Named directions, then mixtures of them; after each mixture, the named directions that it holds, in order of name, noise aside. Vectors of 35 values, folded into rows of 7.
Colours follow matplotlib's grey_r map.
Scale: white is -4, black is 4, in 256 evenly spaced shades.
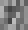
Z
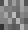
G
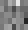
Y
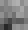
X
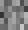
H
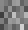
G, H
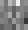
X, Y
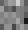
G, Y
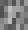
Z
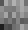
G, X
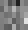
Y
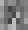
G, Z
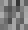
Y, Z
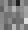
Y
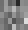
Y
